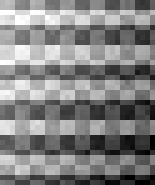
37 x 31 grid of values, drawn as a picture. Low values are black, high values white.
Slope: up to the top left. Ninth with the lowest average: bottom right. Ninth with the highest average: top left. Stripes: horizontal, repeating 5 times.
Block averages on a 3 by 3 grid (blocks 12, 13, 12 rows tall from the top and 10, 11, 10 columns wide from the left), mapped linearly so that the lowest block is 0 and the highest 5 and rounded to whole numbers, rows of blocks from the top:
5 4 2 / 4 2 1 / 3 1 0
